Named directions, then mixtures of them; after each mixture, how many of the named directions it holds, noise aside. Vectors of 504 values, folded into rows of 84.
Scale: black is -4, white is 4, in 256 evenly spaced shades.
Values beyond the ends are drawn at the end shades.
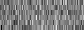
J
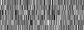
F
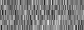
two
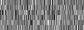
one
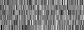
one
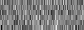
two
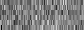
two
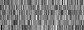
one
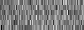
one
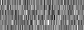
one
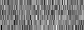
two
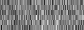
two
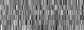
one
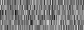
one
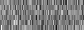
one
